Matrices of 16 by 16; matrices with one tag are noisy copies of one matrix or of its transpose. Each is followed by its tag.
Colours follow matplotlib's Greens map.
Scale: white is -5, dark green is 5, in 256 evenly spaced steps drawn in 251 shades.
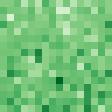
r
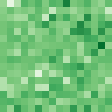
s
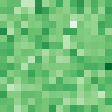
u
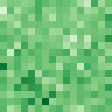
s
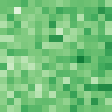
r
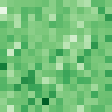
s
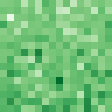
r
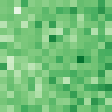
r
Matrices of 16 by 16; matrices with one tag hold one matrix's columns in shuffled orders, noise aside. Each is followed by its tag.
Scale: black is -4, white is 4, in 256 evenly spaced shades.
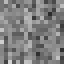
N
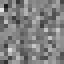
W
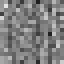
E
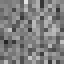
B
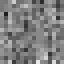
N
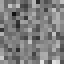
N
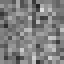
W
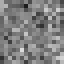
W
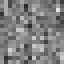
W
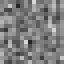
B
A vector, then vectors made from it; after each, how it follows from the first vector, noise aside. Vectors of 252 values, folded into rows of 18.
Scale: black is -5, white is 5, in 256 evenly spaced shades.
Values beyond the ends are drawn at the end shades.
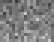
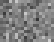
sign-scrambled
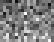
scaled up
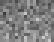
copied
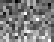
scaled up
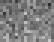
copied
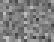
sign-scrambled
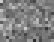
wrapped around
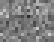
wrapped around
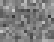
wrapped around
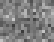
wrapped around
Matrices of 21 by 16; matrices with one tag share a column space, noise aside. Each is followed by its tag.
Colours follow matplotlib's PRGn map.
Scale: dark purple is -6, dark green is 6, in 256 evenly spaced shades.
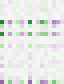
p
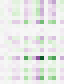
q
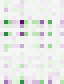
p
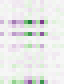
p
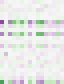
p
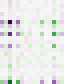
p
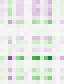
q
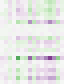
q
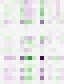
q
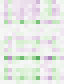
q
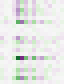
q
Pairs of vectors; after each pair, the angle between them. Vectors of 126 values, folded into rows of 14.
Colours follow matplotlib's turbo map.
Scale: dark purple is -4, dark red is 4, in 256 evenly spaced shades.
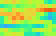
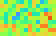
partly opposed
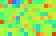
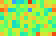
partly aligned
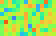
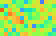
orthogonal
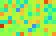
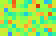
orthogonal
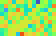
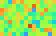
partly opposed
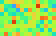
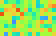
nearly opposite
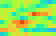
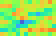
nearly opposite
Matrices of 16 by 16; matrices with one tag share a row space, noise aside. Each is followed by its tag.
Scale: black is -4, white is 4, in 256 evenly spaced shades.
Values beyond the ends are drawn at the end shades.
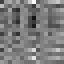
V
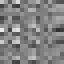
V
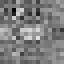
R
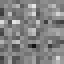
V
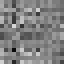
R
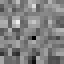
V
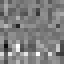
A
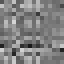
R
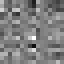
V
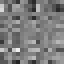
V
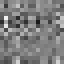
A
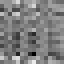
V
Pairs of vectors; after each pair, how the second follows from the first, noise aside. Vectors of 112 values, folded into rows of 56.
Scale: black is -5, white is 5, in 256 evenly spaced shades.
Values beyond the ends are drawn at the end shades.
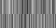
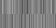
shrunk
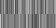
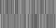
shrunk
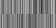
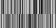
scaled up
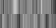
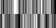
scaled up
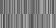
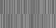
shrunk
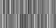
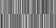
shuffled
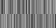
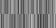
shuffled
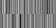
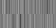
shrunk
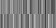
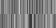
shuffled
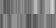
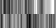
scaled up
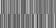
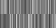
shuffled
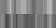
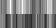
scaled up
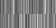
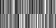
scaled up
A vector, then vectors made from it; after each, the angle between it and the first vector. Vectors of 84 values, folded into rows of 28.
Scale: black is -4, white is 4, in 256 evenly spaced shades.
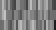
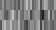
orthogonal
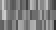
nearly parallel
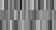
orthogonal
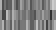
partly opposed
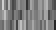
nearly parallel
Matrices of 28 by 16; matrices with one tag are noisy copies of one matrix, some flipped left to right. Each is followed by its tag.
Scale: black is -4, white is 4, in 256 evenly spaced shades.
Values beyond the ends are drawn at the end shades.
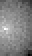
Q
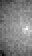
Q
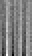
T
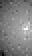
Q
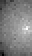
Q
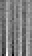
T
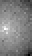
Q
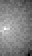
Q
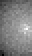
Q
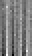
T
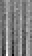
T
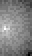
Q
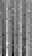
T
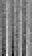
T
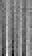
T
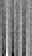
T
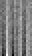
T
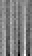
T
